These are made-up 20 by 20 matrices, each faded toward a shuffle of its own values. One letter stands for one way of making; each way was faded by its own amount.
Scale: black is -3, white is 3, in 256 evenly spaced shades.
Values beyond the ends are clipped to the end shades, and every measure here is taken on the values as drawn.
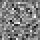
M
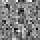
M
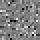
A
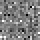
A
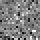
A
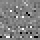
A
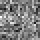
M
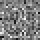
M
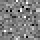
A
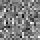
M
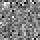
M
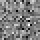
M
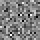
M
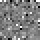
A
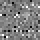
A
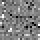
A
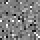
A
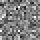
M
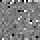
A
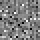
A
